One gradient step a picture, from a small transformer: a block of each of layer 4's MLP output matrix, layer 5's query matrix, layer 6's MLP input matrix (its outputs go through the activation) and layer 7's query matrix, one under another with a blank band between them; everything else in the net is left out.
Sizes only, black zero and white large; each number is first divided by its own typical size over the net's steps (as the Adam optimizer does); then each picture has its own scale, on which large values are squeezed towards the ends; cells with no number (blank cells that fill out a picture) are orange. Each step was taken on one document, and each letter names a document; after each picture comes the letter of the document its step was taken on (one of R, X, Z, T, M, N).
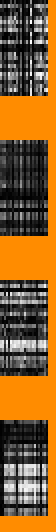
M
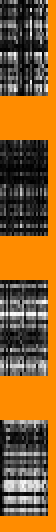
M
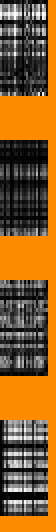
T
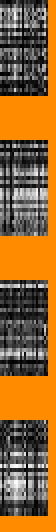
T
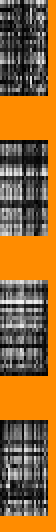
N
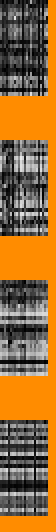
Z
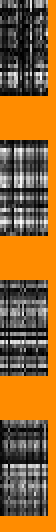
M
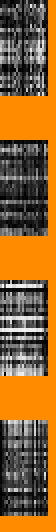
N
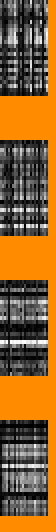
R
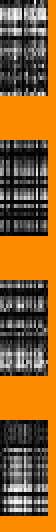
T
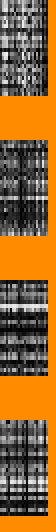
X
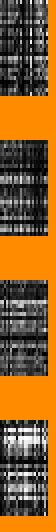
M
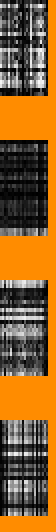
N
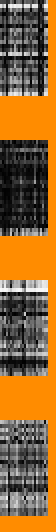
Z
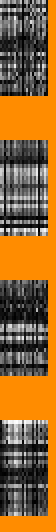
T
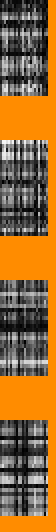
X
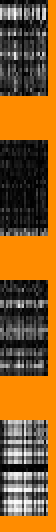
T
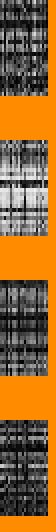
X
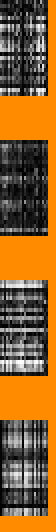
N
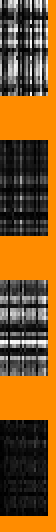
R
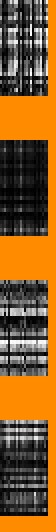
R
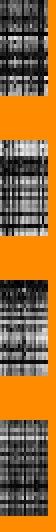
Z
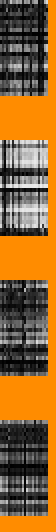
Z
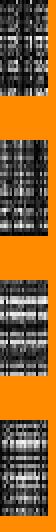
R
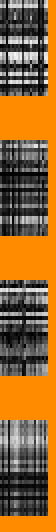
Z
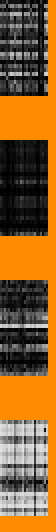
Z
